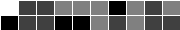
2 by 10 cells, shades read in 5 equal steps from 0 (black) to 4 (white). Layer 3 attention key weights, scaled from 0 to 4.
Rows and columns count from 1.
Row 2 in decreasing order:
2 2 1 1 1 1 1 0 0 0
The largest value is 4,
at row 1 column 1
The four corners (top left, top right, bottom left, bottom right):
4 2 0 1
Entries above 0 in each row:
9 7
